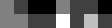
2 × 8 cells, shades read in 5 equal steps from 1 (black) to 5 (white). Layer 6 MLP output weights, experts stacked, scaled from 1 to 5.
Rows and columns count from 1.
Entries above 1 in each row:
5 8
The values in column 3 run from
1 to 2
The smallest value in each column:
3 2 1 1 3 2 2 1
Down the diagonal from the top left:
3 3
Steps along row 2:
same down same up down up down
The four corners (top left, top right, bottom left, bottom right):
3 1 3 2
